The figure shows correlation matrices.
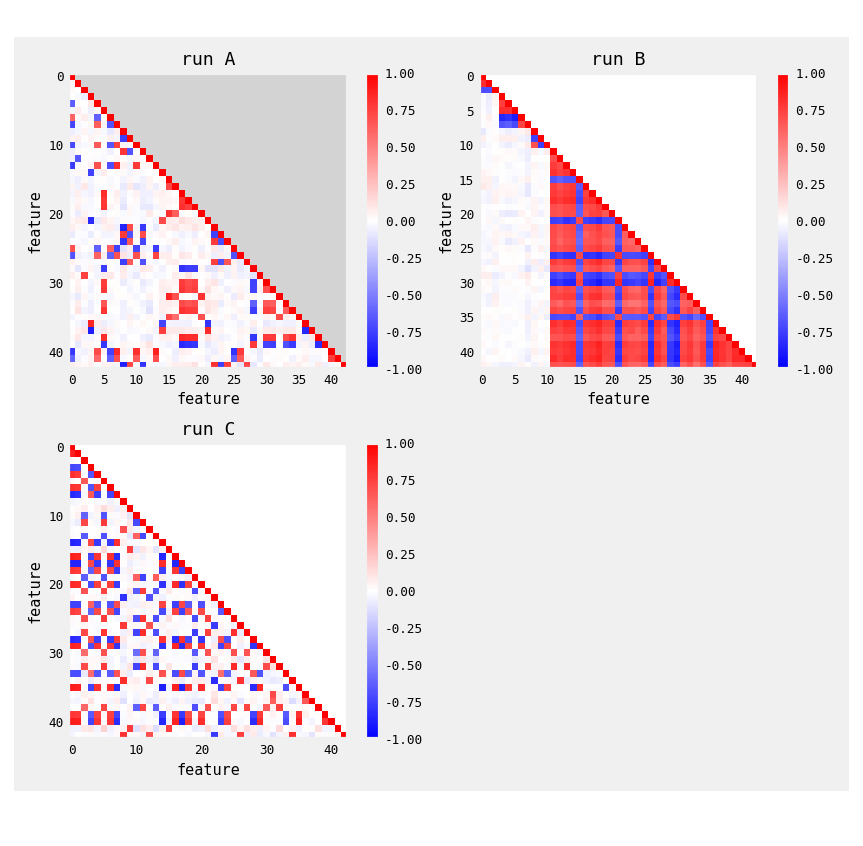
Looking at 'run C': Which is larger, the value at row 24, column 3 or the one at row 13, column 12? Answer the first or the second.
the second
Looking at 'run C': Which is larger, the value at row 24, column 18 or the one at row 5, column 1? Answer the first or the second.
the first
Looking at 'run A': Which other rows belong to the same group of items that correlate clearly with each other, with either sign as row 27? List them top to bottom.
8, 9, 11, 22, 23, 24, 42
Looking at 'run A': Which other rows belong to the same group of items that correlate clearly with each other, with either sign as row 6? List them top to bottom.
0, 4, 7, 10, 13, 25, 26, 40, 41
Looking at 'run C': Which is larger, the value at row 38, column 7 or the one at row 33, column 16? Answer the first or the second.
the first
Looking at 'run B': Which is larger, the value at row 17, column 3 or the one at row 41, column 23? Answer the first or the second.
the second
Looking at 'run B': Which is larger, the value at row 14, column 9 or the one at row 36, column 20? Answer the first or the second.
the second
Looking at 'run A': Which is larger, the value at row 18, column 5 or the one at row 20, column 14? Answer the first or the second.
the first
